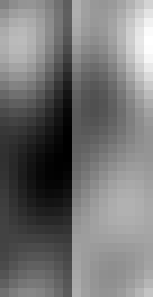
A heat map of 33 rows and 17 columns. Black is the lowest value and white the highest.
The right part is higher, past a seam about 50% of the way across. The top right is the ninth with the highest average. No lone cell stands out from its neighbours. The bottom right is the calmest part.
